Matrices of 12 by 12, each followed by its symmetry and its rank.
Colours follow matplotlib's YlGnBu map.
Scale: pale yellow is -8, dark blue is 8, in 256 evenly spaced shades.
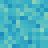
antisymmetric, full rank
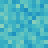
neither, full rank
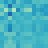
antisymmetric, rank two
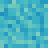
antisymmetric, full rank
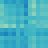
antisymmetric, rank two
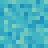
antisymmetric, full rank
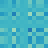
symmetric, rank one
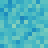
neither, full rank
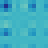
symmetric, rank one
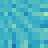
antisymmetric, rank two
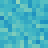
antisymmetric, full rank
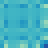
symmetric, rank one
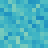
antisymmetric, full rank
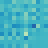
antisymmetric, rank two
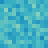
neither, full rank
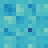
symmetric, rank two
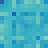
symmetric, rank two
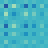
symmetric, rank one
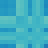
symmetric, rank one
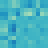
antisymmetric, rank two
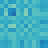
symmetric, rank two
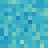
neither, full rank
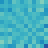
symmetric, rank two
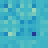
symmetric, rank two
